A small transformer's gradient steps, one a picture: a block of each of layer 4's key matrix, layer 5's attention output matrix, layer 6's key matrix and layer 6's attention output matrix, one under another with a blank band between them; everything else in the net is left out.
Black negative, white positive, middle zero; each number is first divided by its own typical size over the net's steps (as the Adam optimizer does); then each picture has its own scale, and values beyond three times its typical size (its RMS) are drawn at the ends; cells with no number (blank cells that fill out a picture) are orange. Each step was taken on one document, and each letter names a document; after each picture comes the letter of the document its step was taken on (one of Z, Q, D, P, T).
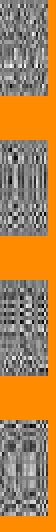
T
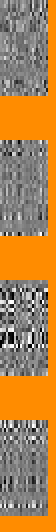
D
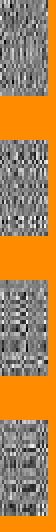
T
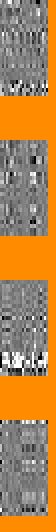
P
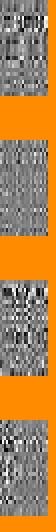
D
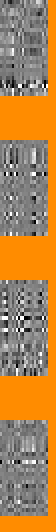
P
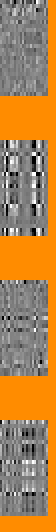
P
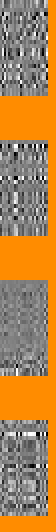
T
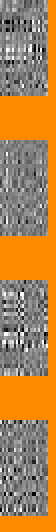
D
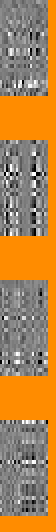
P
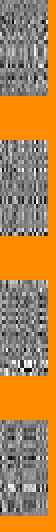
T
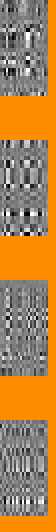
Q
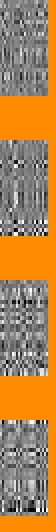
T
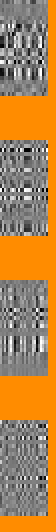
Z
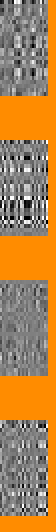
Z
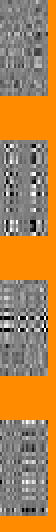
P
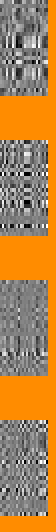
Z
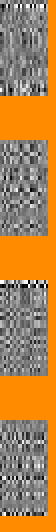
Q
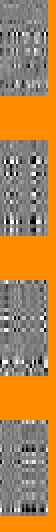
P
